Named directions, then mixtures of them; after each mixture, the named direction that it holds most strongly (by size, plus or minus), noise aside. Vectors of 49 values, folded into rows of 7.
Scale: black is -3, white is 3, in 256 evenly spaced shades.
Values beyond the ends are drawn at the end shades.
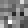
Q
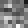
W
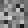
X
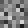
X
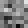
W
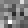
Q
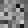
X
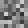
X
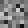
X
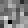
Q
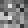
X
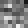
W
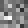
X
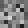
X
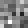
Q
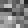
W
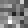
Q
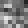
W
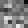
W
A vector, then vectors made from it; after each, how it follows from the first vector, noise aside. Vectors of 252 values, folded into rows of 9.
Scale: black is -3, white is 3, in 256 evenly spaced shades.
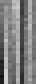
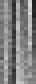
reversed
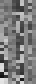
sign-scrambled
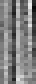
reversed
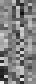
sign-scrambled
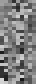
sign-scrambled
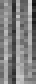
reversed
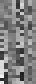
sign-scrambled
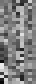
sign-scrambled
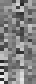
sign-scrambled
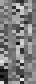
sign-scrambled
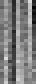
reversed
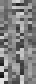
sign-scrambled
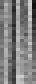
reversed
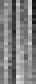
reversed
